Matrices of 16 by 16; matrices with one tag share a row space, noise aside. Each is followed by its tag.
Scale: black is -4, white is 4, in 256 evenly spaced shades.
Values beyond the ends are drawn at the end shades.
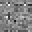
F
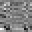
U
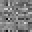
F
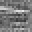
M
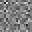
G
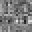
F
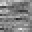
M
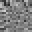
U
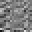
U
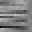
M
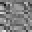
U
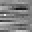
M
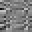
U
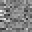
U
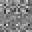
G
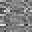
U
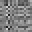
F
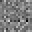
G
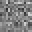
F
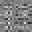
F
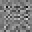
G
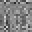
G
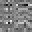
F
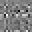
G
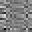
U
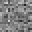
F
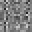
G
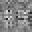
F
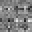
F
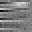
M
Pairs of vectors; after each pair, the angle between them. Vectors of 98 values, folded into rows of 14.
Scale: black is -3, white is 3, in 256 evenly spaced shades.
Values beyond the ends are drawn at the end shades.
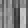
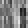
nearly opposite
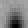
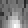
nearly opposite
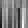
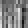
nearly opposite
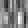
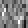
partly aligned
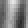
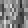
partly aligned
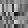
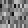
partly opposed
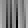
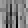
nearly parallel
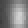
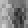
nearly opposite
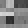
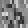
orthogonal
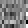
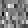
partly opposed
